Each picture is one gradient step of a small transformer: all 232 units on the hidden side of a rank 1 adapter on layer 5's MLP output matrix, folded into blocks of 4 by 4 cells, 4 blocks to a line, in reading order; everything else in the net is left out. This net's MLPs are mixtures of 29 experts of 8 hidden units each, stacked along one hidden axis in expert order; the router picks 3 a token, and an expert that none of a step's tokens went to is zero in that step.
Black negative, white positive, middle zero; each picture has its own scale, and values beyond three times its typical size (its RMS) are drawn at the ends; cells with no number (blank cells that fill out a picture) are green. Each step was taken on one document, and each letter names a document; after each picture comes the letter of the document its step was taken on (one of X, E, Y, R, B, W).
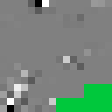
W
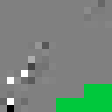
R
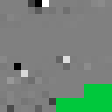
W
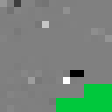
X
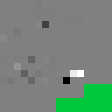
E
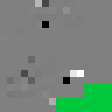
E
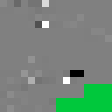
X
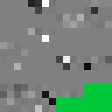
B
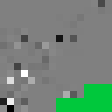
R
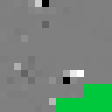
E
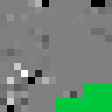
R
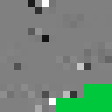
B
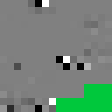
B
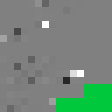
E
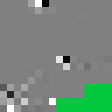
B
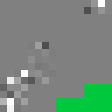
R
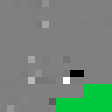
X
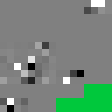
R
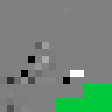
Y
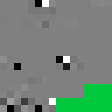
B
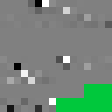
W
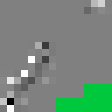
R
